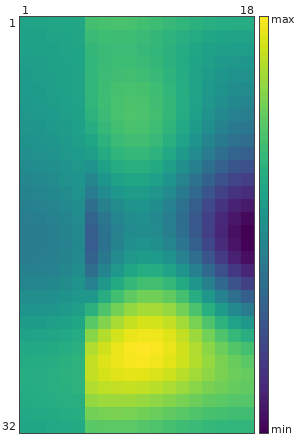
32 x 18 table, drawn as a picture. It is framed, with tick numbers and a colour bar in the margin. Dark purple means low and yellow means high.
Ninth with the lowest average: middle right. Lone odd cells: none. Stripes: none. Ninth with the highest average: bottom middle. Seam: vertical, 30% of the way across, the left part calmer.
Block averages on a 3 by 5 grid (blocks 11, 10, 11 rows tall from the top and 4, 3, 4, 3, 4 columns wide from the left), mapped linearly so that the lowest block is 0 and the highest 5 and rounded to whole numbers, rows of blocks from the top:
33432 / 22320 / 34554
